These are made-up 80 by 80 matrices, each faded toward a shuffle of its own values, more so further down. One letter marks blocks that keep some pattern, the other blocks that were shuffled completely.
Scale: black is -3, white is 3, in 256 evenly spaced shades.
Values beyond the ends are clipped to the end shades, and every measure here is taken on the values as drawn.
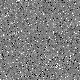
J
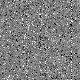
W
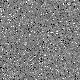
J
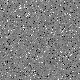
J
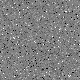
J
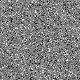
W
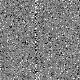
W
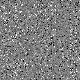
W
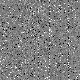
W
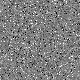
J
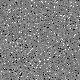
J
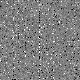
W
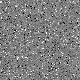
J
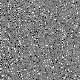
W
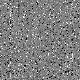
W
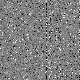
W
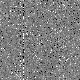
W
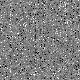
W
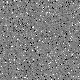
J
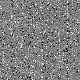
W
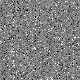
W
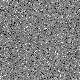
J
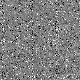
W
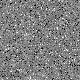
J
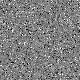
J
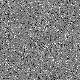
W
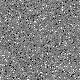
J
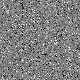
W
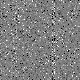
W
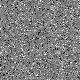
J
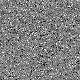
J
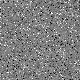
J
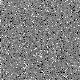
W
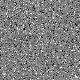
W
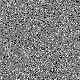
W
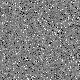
J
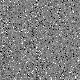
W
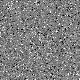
J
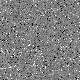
J
